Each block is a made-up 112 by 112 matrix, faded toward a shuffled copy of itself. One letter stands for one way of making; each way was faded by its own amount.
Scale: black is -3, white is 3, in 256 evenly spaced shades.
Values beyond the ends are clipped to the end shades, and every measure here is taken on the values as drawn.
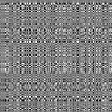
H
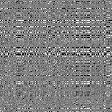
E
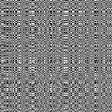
H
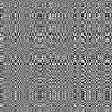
H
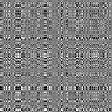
H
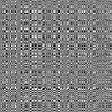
H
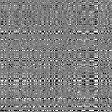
E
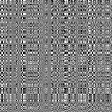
H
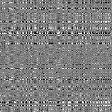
E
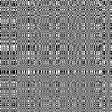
H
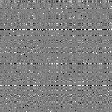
E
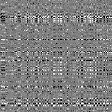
E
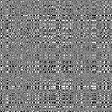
E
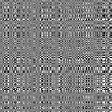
H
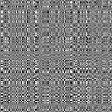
H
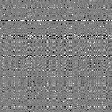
E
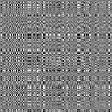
H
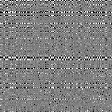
E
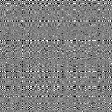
E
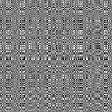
H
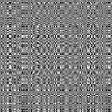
H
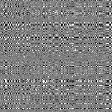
E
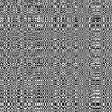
H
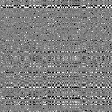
E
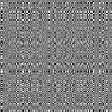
H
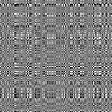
H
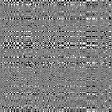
E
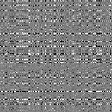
E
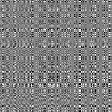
H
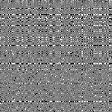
E
